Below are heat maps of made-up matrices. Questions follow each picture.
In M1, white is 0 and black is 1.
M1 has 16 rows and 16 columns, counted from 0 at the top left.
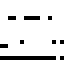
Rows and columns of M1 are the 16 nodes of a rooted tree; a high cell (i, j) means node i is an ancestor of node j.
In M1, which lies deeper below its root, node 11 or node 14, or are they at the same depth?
node 11
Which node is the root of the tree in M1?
14
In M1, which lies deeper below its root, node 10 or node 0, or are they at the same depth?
node 0
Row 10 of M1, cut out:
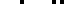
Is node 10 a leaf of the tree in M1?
no
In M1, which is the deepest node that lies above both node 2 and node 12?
4
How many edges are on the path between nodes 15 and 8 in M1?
4
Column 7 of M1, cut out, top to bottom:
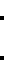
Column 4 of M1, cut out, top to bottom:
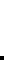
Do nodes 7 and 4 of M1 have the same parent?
no
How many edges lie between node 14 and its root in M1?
0
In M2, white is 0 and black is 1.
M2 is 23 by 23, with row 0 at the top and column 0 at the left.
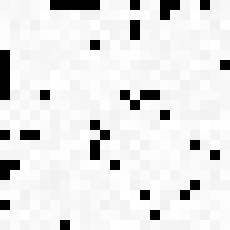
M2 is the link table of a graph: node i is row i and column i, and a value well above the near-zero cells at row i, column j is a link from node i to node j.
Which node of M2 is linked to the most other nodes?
node 0
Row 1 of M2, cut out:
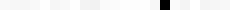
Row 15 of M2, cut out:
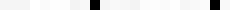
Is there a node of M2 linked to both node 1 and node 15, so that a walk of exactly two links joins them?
no
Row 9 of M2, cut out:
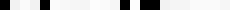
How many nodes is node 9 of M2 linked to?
5
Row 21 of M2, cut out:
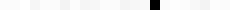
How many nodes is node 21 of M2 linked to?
1
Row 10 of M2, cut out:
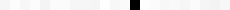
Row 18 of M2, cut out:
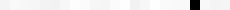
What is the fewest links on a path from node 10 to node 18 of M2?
6
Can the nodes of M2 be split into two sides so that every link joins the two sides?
yes
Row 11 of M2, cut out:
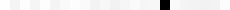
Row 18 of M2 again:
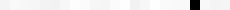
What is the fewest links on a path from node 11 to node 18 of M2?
6
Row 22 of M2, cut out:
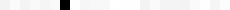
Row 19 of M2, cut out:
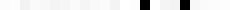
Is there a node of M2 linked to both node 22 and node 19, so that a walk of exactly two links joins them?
no
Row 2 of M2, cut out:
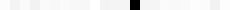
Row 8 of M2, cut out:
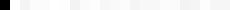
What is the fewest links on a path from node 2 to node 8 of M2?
3
